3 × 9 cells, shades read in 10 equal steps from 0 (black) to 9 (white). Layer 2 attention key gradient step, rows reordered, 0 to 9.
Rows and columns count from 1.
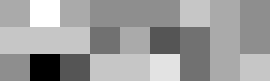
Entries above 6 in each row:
2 3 4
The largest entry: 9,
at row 1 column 2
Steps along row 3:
down up up same up down up up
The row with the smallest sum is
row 3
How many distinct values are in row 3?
7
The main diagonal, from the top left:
6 7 3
